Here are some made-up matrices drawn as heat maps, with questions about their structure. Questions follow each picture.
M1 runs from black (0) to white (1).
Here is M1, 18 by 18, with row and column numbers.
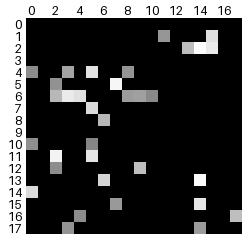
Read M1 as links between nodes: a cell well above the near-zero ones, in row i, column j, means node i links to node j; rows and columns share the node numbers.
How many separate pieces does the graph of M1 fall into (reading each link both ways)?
1
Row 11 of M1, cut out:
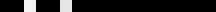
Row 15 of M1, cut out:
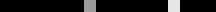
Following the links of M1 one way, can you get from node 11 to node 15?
yes
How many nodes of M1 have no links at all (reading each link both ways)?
0
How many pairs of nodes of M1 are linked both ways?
2
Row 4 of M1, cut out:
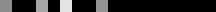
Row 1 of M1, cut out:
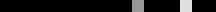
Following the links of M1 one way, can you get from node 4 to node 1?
no
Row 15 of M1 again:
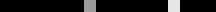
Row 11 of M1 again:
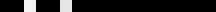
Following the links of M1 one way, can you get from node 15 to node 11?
no
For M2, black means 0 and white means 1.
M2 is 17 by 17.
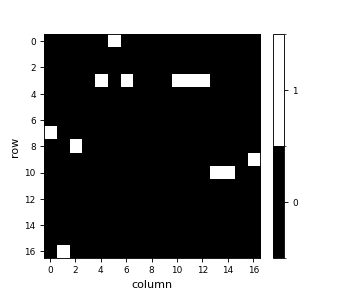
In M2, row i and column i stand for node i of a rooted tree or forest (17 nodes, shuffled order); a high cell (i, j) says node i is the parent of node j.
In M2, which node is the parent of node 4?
3
